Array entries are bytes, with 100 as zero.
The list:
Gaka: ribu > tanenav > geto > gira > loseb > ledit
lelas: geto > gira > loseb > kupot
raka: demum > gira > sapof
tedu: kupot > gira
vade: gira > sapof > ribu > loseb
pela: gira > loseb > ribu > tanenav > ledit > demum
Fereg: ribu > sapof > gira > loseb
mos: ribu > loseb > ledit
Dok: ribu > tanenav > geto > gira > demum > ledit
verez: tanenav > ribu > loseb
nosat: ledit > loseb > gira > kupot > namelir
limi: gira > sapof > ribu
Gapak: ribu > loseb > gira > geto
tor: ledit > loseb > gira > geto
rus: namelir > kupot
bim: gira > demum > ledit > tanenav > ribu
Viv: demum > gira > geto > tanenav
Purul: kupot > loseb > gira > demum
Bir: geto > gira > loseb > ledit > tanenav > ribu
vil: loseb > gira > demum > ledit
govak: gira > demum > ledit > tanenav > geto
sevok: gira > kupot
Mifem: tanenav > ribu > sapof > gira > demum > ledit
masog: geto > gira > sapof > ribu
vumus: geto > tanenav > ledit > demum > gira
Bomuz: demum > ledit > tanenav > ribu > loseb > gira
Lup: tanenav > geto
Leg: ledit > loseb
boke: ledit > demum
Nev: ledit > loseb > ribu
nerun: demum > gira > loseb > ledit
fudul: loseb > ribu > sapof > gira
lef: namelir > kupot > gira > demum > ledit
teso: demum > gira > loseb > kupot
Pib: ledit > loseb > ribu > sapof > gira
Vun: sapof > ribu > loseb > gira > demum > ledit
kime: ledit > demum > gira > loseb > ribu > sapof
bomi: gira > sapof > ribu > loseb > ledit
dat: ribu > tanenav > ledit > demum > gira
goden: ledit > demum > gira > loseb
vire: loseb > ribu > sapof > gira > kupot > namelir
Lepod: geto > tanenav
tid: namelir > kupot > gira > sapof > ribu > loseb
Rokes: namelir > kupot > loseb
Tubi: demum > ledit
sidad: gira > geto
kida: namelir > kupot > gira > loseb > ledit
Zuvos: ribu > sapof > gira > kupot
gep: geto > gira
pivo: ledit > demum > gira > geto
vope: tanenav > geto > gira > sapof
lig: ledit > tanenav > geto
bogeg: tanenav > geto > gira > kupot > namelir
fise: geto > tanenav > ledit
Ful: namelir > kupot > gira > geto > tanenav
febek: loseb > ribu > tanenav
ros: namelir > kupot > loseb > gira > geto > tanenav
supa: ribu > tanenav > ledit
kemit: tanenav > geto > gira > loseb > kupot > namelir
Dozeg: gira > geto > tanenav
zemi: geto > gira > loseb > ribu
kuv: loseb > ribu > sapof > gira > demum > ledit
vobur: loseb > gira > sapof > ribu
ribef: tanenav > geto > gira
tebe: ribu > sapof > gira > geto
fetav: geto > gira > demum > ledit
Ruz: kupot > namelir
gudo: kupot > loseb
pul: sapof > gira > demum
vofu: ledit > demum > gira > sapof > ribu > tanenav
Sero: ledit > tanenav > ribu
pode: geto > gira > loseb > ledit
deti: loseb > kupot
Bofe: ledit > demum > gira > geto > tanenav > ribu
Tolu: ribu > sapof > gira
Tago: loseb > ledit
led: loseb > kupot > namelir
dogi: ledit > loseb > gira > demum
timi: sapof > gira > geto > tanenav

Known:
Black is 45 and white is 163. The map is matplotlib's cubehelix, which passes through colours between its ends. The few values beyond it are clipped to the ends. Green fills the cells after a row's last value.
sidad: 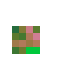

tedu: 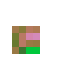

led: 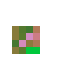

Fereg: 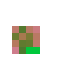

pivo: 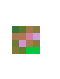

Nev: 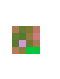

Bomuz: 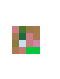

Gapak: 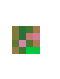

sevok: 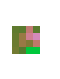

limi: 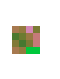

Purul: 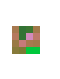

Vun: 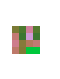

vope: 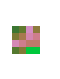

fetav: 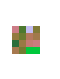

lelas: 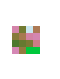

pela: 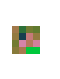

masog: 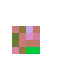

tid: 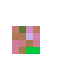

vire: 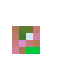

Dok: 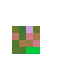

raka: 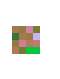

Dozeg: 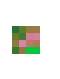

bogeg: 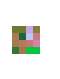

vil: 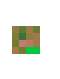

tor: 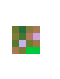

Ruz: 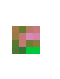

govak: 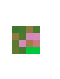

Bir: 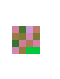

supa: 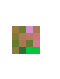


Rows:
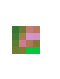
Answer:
timi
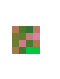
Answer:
gudo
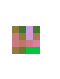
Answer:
Mifem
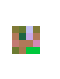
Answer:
kemit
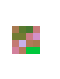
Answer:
Pib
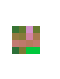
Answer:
ribef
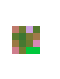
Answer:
bomi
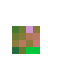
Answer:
Lup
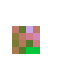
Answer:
Rokes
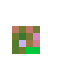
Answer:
Tubi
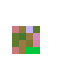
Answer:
teso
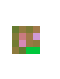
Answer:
boke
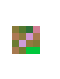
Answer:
febek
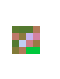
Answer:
Bofe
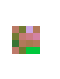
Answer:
gep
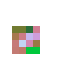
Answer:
vofu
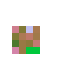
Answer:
zemi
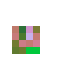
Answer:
lef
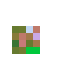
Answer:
lig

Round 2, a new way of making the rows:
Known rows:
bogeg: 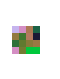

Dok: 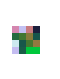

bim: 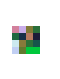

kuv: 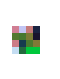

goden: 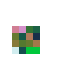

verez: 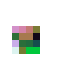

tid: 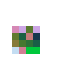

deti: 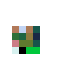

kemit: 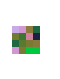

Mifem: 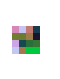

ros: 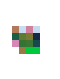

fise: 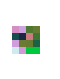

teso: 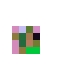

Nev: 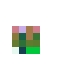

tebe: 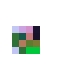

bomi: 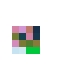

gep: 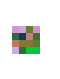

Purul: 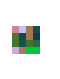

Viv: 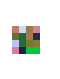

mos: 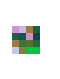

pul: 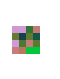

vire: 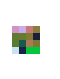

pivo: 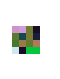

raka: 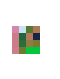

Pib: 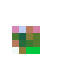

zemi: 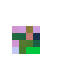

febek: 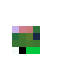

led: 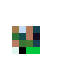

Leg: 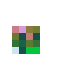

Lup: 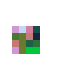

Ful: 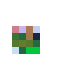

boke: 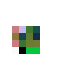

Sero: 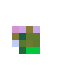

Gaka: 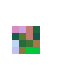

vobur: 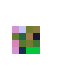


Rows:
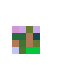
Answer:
lelas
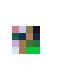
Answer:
govak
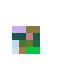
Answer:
supa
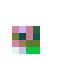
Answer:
vade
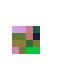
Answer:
ribef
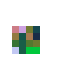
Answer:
dogi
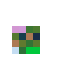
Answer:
kime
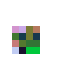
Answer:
vofu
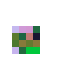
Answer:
Tolu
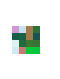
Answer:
dat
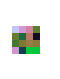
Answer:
Zuvos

